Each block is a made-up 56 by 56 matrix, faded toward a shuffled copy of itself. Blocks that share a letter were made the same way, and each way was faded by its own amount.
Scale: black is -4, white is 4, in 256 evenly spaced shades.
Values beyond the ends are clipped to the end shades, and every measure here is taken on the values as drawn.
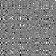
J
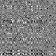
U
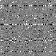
U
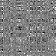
J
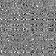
U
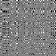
J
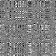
J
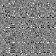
U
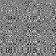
J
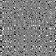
J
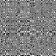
J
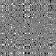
J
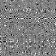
U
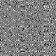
U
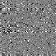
U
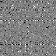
U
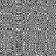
J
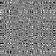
J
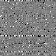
U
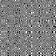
J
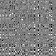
J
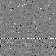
U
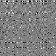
U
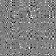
J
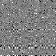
U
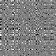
J
